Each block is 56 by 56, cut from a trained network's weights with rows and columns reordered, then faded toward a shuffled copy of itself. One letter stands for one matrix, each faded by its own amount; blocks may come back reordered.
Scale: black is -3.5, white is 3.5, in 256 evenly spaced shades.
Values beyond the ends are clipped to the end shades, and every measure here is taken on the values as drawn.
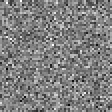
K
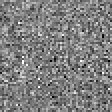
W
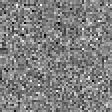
W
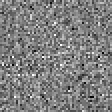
W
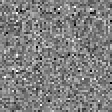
K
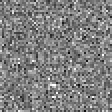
W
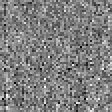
W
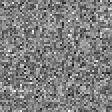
K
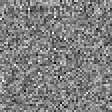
K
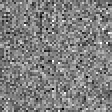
W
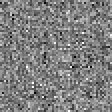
W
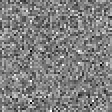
K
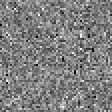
K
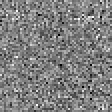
W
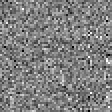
K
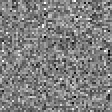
K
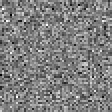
K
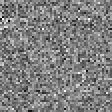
K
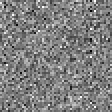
K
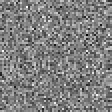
K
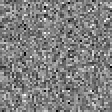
K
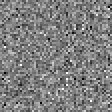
K
